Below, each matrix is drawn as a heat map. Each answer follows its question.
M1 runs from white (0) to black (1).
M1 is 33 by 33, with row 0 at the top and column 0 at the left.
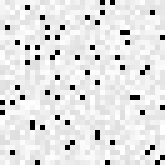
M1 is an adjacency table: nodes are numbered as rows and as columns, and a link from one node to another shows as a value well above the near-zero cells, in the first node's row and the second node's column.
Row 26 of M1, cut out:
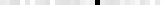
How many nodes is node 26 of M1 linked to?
1
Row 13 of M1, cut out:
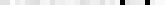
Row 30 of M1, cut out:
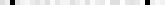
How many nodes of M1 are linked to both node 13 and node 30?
1
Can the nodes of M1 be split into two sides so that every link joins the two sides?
no
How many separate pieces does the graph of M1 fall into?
2
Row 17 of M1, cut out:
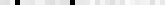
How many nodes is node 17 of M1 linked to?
2
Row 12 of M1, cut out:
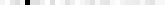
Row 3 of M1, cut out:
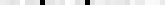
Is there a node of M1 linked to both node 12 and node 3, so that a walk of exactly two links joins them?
no
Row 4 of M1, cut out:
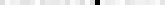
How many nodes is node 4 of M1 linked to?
1
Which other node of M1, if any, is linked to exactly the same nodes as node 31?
node 21
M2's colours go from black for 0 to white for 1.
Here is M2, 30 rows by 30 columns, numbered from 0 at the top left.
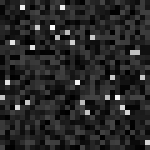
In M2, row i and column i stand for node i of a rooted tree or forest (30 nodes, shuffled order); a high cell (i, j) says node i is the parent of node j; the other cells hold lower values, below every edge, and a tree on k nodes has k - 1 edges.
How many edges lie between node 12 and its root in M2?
3
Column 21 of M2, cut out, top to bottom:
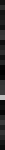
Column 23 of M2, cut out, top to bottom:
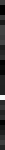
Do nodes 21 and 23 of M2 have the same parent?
yes
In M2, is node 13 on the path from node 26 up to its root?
no
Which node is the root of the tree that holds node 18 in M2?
20
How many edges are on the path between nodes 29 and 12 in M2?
5
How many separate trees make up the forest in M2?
4
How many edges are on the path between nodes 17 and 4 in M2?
5
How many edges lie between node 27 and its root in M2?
3
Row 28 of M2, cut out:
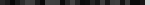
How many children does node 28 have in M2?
1
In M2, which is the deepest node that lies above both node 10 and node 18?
5
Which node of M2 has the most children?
19
